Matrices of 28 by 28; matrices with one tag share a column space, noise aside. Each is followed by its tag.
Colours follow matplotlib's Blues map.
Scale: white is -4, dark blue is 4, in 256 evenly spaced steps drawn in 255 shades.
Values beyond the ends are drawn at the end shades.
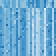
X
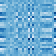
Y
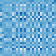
Y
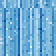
X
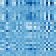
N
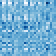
N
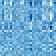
N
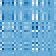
N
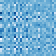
Y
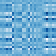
Y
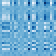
N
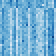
X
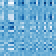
N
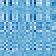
N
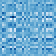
Y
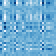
N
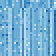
X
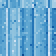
X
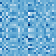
Y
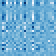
N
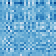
N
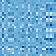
Y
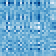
N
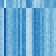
X
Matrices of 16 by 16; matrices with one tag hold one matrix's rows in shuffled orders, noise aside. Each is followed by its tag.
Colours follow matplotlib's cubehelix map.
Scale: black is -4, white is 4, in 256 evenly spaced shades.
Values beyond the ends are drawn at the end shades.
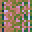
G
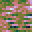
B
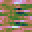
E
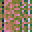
G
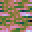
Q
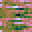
E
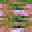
E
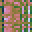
G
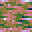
Q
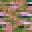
Q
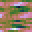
E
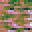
B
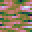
Q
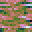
Q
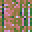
G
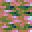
B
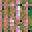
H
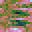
E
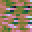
B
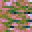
B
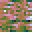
B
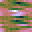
E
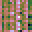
H
